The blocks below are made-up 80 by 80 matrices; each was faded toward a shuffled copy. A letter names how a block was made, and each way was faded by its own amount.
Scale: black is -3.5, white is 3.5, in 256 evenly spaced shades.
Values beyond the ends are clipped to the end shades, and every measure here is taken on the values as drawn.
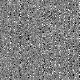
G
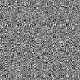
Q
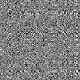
Q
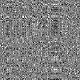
Q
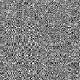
Q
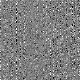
G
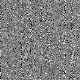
G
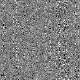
G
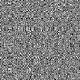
Q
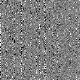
G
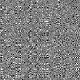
Q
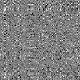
Q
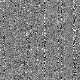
G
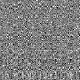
Q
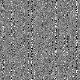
G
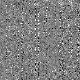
G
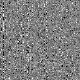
G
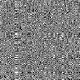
Q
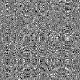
Q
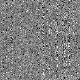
G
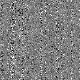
G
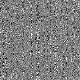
G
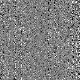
G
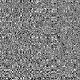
Q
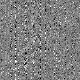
G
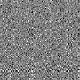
Q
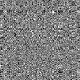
Q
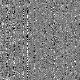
G
